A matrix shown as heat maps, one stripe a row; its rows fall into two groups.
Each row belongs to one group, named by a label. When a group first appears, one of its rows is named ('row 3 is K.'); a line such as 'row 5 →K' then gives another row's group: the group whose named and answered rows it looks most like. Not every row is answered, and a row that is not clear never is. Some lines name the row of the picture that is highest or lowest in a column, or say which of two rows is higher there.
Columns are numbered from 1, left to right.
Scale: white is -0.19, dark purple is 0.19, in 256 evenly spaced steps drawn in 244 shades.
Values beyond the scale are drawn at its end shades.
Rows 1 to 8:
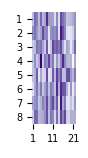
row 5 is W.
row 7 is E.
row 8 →E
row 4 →E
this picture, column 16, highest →4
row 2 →E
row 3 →W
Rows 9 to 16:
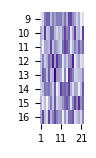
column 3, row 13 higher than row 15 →Yes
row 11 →W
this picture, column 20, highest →15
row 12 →E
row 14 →W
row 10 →W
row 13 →E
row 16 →E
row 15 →W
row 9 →E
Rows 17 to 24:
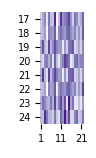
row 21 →E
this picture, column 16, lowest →20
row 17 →W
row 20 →W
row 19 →E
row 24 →W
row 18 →W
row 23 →E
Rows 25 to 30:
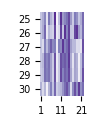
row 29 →W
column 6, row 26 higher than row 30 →No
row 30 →W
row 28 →W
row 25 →W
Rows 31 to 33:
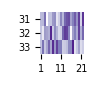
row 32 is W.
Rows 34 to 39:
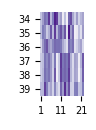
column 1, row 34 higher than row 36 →Yes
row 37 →W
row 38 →W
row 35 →E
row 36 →E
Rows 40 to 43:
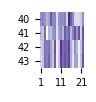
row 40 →E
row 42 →W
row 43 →W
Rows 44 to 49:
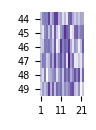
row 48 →W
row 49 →E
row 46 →W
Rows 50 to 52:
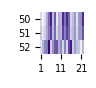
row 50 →W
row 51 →W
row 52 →E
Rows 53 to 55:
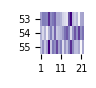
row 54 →W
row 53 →E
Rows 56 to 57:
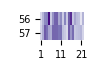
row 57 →E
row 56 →E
